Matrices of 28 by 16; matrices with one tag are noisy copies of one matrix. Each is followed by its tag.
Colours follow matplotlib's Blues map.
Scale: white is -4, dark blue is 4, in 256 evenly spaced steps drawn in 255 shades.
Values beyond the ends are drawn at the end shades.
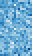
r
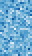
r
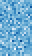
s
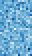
r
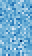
s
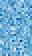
s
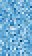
s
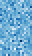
s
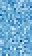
s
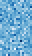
s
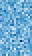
s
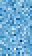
s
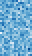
r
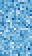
r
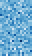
s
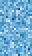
r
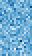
s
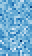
s
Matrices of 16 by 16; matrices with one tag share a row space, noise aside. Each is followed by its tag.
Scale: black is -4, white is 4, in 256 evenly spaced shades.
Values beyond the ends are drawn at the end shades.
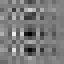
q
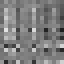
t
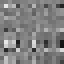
t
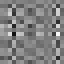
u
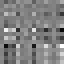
t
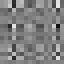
u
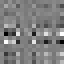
t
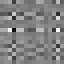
u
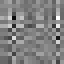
u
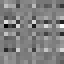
t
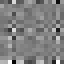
u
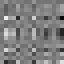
t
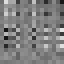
t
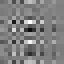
q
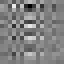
q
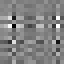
u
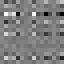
t
